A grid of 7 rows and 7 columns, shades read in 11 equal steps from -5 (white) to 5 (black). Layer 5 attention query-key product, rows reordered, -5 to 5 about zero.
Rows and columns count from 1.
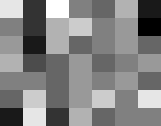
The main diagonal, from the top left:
-4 3 -2 -1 0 0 0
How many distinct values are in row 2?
6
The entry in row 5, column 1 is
0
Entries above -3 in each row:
5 6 7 7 7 4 6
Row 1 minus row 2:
-4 0 -3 3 1 -1 -1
